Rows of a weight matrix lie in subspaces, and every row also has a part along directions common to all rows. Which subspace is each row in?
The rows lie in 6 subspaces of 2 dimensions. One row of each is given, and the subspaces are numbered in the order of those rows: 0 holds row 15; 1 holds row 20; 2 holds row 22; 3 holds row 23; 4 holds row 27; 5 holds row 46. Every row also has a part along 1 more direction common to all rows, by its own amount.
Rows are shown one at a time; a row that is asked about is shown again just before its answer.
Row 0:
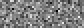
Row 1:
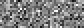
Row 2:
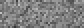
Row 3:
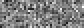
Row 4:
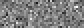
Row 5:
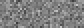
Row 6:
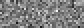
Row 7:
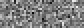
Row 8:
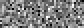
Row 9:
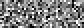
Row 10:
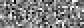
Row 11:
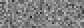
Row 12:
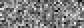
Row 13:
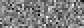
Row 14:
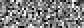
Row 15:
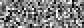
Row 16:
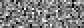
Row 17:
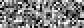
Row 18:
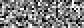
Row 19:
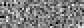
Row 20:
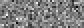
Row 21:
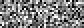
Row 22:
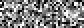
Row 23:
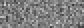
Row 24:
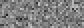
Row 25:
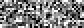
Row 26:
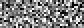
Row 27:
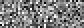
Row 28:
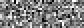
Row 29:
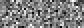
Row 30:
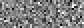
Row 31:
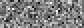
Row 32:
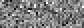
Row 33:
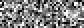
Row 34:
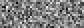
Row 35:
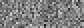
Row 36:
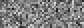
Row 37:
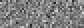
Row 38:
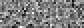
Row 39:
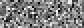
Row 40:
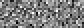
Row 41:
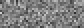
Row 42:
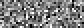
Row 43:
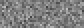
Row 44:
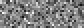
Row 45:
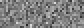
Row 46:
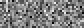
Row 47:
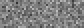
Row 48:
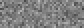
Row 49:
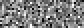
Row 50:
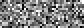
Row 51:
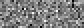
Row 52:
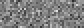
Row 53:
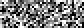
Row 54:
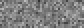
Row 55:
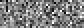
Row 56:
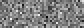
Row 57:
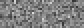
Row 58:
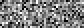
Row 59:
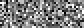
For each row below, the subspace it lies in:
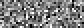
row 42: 5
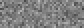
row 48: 2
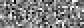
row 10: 3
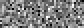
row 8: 4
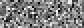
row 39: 0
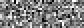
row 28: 3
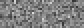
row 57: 3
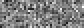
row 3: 2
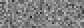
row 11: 5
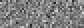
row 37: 5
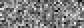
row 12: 2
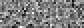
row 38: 0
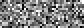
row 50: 4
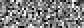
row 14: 1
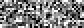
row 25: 2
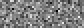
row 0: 0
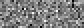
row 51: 4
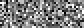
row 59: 5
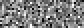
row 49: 4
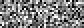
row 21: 4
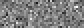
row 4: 1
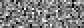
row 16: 3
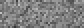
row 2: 0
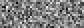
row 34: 5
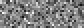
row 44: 0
